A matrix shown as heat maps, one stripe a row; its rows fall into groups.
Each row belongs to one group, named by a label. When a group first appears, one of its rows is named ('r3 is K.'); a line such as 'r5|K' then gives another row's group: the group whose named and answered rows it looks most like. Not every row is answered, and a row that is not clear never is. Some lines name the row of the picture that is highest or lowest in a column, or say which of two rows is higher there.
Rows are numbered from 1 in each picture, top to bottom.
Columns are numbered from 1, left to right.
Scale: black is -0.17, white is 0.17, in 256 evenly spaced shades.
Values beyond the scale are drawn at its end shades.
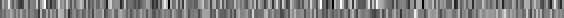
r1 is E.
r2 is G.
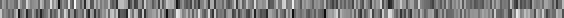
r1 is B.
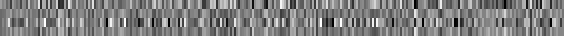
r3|E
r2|G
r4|G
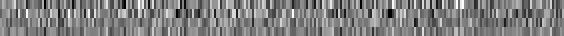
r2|B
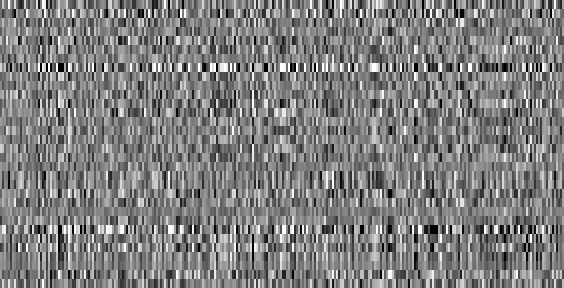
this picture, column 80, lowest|13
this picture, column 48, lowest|8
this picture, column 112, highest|8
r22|B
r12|G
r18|G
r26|B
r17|B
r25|B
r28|B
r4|B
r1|E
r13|B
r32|E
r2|E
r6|G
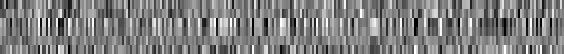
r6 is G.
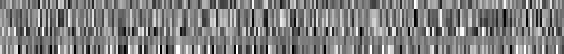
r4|E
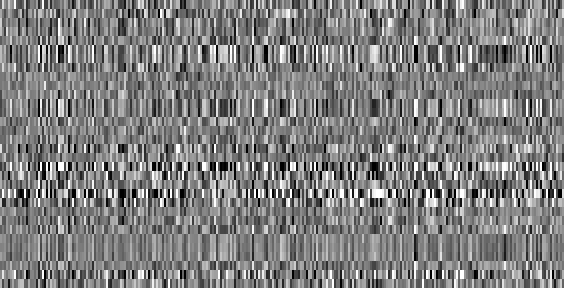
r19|G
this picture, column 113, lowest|19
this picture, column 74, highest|22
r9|B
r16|G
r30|G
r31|E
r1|E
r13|G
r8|E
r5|G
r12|G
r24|E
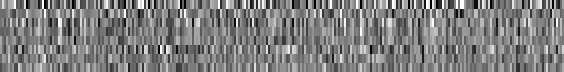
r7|E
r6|B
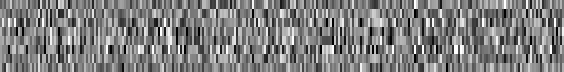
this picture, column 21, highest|1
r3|E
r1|G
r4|B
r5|B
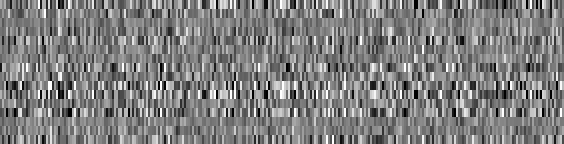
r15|B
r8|B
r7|G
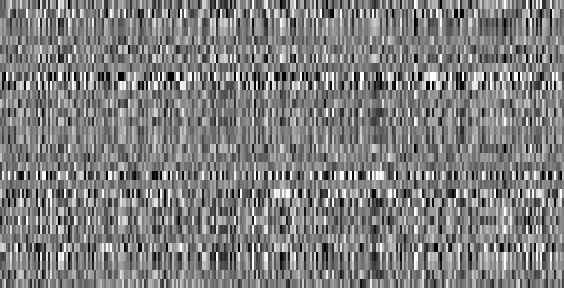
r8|G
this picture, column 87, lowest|9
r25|B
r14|G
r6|B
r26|G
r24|G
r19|B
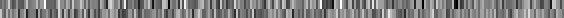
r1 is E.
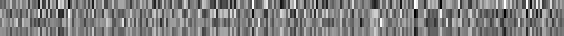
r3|B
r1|G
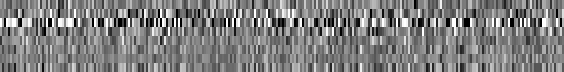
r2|B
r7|G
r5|B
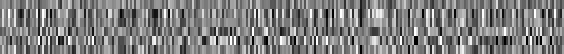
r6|E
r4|G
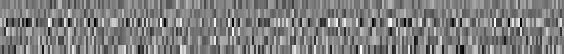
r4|B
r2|B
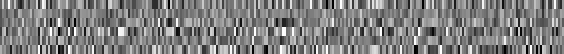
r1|E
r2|B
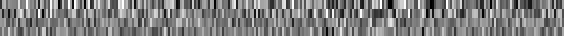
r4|E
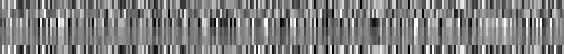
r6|E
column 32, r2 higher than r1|Yes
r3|G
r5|G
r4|G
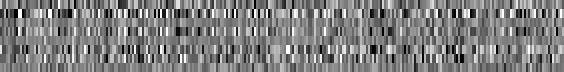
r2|B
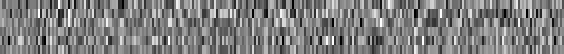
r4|G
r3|B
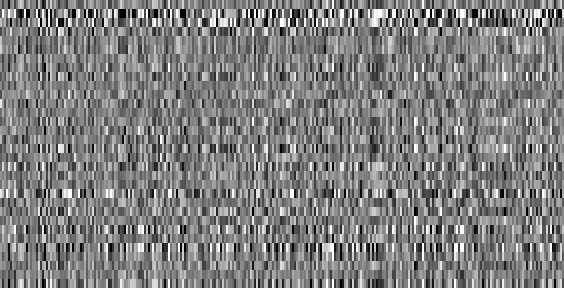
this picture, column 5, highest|2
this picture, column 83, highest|2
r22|B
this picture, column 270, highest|2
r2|E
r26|E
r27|E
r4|G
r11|B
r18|B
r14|G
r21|E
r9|G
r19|E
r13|E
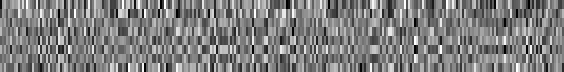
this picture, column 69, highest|8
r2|B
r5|G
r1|B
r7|G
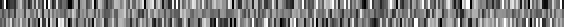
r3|G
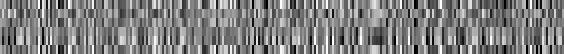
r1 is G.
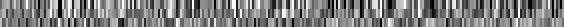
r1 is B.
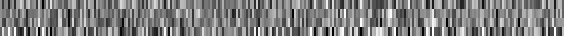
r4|E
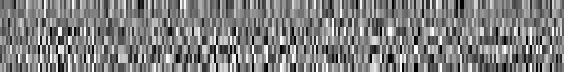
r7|B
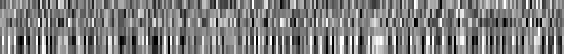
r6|E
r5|E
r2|E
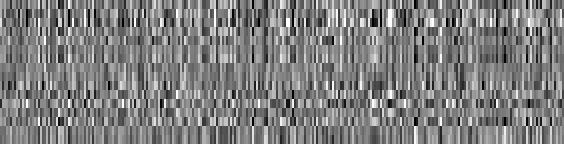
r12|B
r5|E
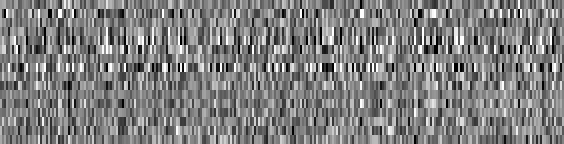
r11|G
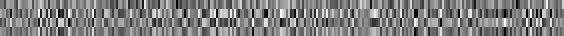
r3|G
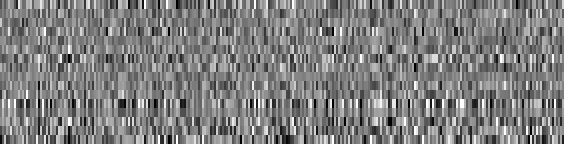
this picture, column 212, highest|16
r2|G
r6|B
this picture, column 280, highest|3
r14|B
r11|B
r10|G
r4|E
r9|B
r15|G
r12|E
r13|E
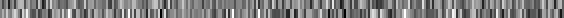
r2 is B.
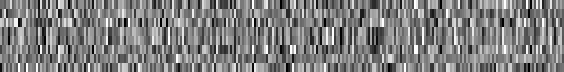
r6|G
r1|G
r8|B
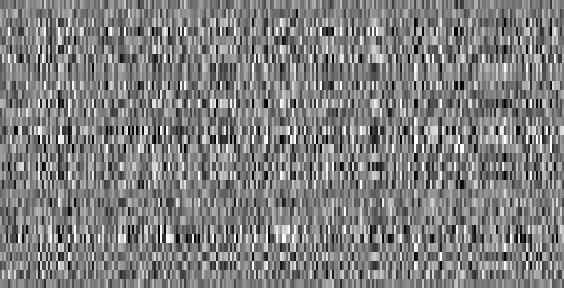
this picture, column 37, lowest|17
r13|B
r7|E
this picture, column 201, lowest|16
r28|G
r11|B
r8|G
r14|G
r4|E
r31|E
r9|G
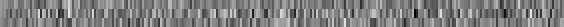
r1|B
